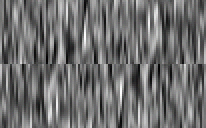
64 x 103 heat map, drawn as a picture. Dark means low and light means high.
The grain runs up and down. There is no overall slope. The values follow a bell shape. It looks the same turned upside down.
